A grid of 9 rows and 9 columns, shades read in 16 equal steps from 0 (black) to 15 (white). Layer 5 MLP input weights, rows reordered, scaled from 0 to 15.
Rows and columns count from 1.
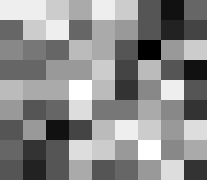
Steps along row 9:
down up up down up up up down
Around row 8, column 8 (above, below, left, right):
9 13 15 10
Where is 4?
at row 2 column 9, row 4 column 6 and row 7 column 4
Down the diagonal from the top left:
14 12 6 9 11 7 12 8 3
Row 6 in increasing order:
3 5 6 7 7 8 9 10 13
